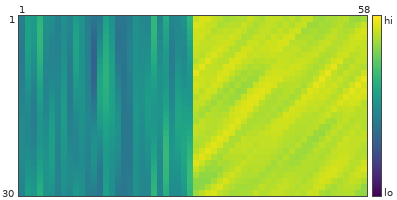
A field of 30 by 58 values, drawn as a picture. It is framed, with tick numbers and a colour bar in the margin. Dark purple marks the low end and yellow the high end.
It is made of 1 by 2 panels. Panel 1,1: middling, streaked downward. Panel 1,2: very high, slanting up to the right, faint in contrast.
